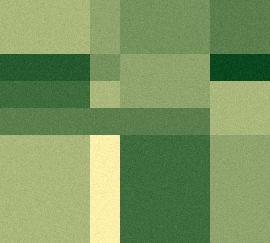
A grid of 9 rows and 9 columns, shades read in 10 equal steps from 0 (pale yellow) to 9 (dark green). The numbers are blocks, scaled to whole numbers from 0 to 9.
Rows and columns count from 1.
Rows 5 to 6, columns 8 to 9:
3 3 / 4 4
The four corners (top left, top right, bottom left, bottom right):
3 6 3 4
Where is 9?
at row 3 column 8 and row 3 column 9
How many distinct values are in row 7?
4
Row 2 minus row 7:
0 0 0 4 -2 -2 -2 2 2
